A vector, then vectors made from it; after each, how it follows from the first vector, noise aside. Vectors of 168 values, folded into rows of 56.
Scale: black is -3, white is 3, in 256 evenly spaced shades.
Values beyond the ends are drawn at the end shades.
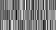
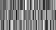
sign-scrambled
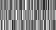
sign-scrambled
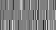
partly zeroed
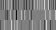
partly zeroed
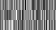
sign-scrambled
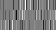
partly zeroed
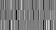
partly zeroed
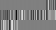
partly zeroed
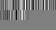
partly zeroed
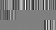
partly zeroed
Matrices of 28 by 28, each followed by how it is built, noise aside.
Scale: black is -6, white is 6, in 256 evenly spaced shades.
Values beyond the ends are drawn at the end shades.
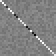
diagonal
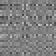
low rank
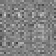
low rank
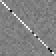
diagonal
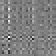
low rank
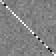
diagonal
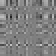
low rank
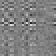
low rank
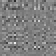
low rank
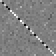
diagonal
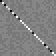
diagonal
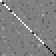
diagonal
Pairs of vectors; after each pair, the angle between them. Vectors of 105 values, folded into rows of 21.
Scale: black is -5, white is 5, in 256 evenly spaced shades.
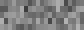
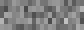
nearly parallel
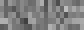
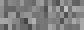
nearly parallel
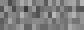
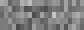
partly aligned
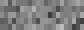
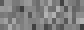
partly opposed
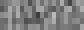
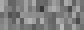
partly opposed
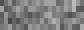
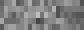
orthogonal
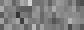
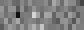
partly aligned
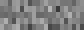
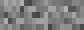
partly aligned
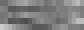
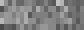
partly opposed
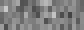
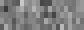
nearly opposite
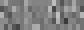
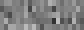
partly aligned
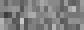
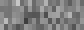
orthogonal
